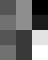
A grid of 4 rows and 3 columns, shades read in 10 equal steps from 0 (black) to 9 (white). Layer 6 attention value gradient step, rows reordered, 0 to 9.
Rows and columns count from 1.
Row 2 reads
4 5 1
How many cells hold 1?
1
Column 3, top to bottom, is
0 1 8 9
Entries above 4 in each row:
1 1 1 1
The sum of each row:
8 10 13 15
